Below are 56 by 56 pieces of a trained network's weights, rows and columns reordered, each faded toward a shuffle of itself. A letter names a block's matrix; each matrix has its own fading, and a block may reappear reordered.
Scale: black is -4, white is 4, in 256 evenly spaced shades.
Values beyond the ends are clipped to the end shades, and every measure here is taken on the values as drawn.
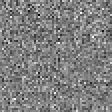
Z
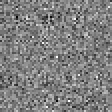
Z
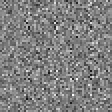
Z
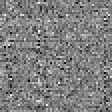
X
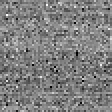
X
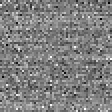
X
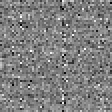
X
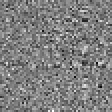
Z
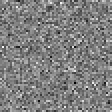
Z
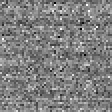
X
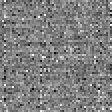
X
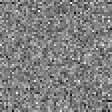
Z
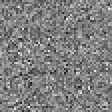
Z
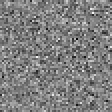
Z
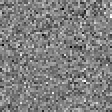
Z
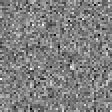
Z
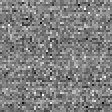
X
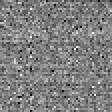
X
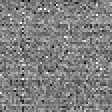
X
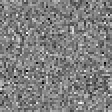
Z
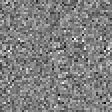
Z
